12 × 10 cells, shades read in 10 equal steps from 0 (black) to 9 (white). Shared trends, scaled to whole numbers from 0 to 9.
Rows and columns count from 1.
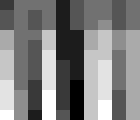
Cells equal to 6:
13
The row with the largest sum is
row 12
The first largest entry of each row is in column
2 2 8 4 4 4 4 4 1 4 4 1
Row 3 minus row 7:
-4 0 0 -4 -1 2 -3 -3 -1 -2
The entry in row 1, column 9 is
3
